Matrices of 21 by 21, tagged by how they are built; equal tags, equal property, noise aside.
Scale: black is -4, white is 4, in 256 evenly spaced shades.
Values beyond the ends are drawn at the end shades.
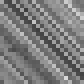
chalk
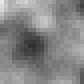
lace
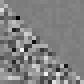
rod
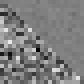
rod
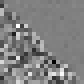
rod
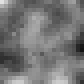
lace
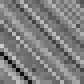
chalk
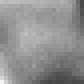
lace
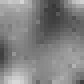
lace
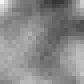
lace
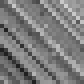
chalk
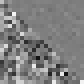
rod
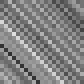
chalk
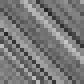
chalk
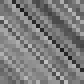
chalk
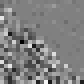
rod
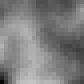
lace
